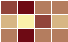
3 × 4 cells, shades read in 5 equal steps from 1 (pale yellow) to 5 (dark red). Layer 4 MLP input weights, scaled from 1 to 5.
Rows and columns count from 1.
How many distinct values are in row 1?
3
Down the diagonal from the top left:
4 1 3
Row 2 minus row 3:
-1 -4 1 -1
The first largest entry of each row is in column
2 3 2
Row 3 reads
3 5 3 3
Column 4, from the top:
3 2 3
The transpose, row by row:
4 2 3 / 5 1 5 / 3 4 3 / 3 2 3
